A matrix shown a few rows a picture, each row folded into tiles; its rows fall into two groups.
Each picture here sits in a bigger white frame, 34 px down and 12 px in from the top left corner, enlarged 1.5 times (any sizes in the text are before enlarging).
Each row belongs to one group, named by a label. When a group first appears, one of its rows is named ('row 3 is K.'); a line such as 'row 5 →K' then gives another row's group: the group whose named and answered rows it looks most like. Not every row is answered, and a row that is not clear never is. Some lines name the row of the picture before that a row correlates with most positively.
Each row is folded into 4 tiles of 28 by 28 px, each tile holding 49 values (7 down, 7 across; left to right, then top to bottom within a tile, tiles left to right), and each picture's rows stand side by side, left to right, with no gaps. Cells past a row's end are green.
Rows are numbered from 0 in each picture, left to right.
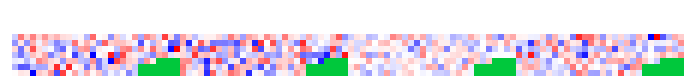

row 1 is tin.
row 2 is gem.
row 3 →gem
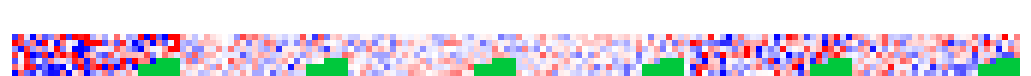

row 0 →gem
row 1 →gem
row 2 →gem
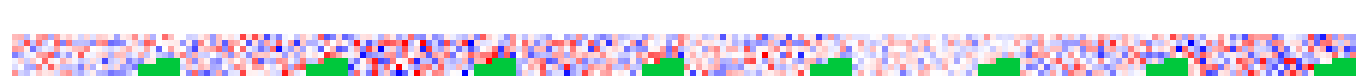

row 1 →gem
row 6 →tin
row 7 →gem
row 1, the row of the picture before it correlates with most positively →2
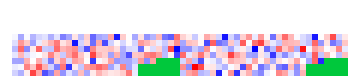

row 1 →gem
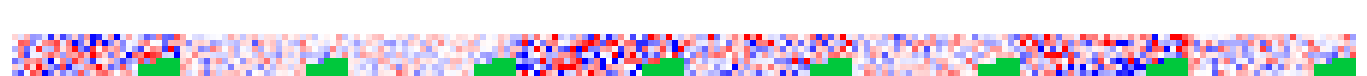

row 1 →tin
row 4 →gem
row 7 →tin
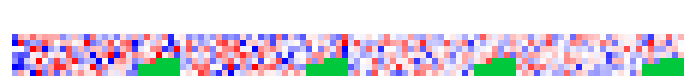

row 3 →gem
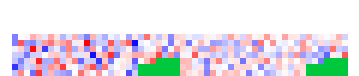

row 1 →tin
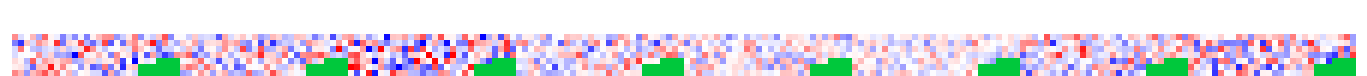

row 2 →tin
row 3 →gem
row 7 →tin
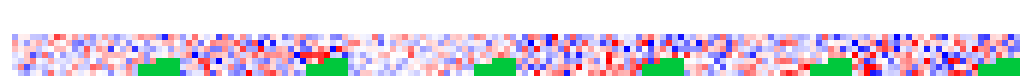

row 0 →gem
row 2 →gem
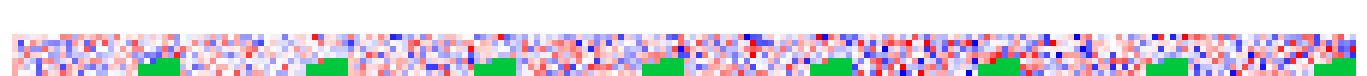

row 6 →gem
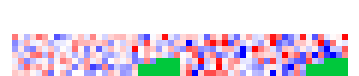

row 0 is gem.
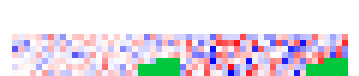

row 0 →gem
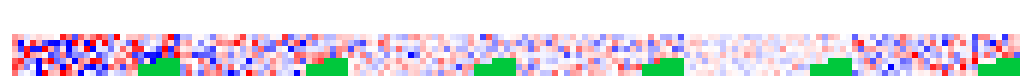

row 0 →tin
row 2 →gem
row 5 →gem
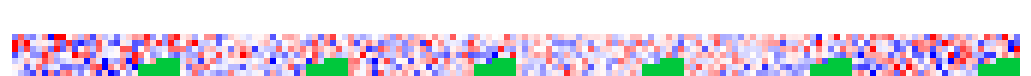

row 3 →tin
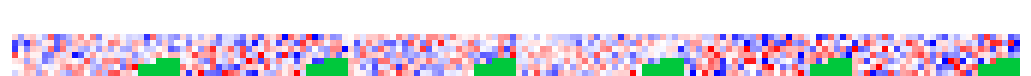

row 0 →gem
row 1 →tin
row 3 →tin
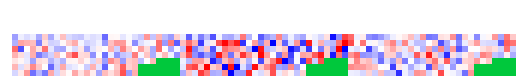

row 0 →gem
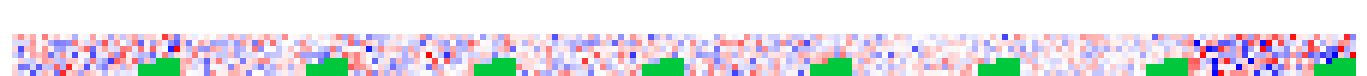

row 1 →tin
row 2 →tin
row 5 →gem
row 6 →gem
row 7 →tin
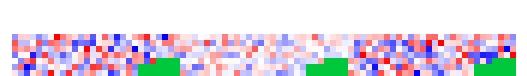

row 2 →tin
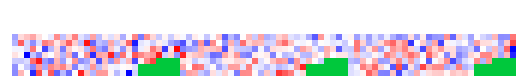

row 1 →gem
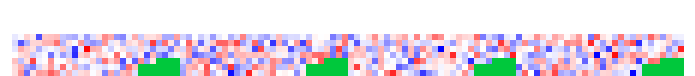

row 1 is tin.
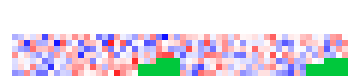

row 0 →gem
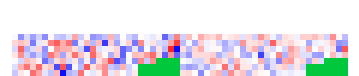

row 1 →tin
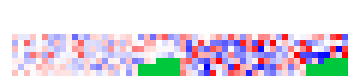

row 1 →tin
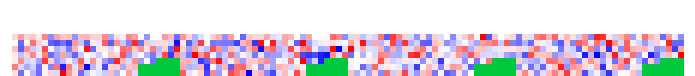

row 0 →tin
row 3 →tin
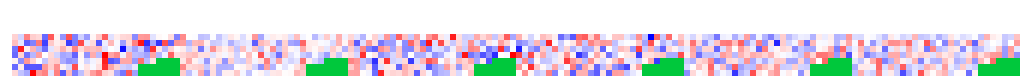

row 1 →tin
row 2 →tin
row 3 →gem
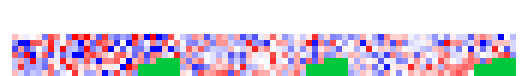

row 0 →gem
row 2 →gem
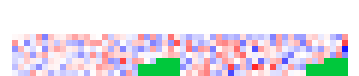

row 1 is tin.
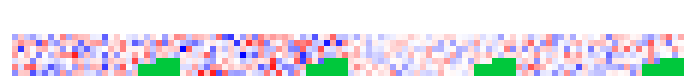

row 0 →gem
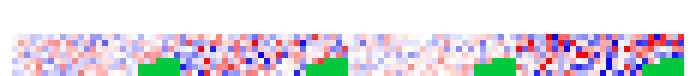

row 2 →gem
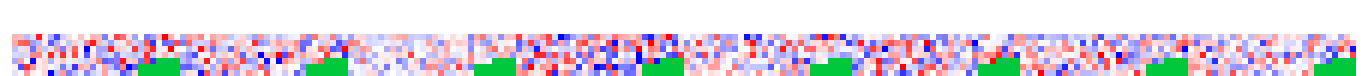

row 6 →tin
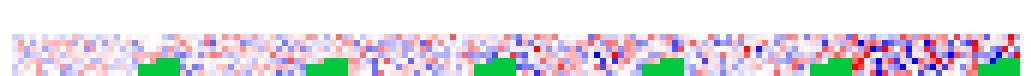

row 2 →tin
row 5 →tin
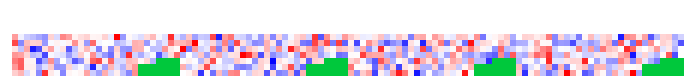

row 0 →tin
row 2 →tin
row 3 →tin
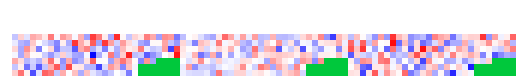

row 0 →tin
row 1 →gem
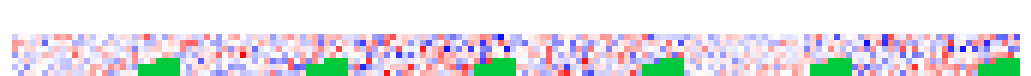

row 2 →gem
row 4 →gem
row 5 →gem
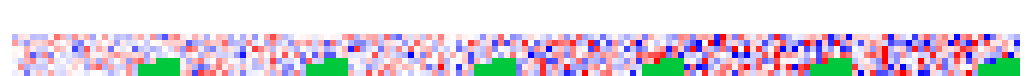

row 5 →tin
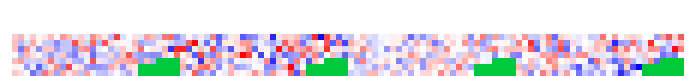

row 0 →tin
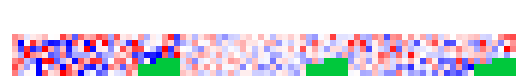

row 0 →tin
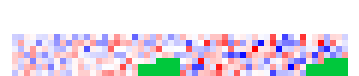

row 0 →gem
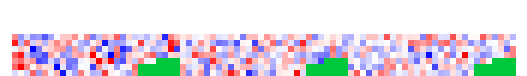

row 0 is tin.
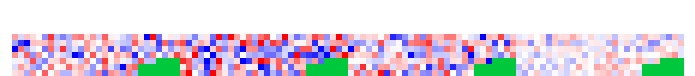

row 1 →tin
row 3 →gem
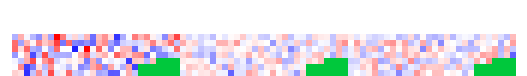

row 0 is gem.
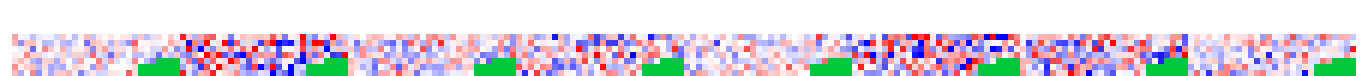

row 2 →tin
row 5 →gem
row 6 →tin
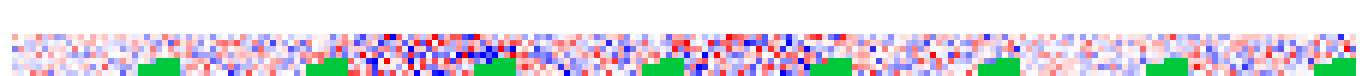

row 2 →tin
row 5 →tin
